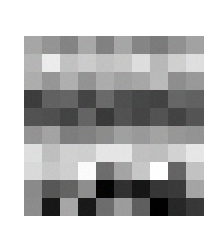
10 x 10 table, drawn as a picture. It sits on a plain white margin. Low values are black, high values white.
Stripes running across repeat 2 times from top to bottom. The bottom right is the ninth with the lowest average. A horizontal seam about 70% of the way down splits the table, and the top part is calmer.
